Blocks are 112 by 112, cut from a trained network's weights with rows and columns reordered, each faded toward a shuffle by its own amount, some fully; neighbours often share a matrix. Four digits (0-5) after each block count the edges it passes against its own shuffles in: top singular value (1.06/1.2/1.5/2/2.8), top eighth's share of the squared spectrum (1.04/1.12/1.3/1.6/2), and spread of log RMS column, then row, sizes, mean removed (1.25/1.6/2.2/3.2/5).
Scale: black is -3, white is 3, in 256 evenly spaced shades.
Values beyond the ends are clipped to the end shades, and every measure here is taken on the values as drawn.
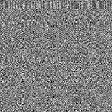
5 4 2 2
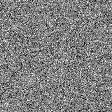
0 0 0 0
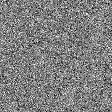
0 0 0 0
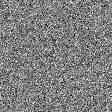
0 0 0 0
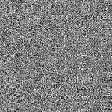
4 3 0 2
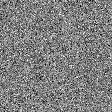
0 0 0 0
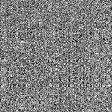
4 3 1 2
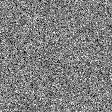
0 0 0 0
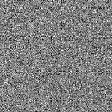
4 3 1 2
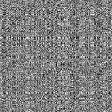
5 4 1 3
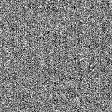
3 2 0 1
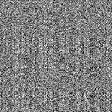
4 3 0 2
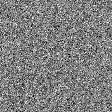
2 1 0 0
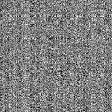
4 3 0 3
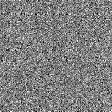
3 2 0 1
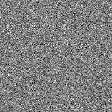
4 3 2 2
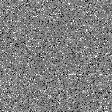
3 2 0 1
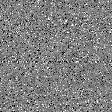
3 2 0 1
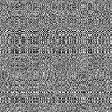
5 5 2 4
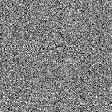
4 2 0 2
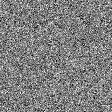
1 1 0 0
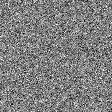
1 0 0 0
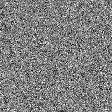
2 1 0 0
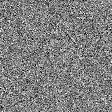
1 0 0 0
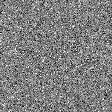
2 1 0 0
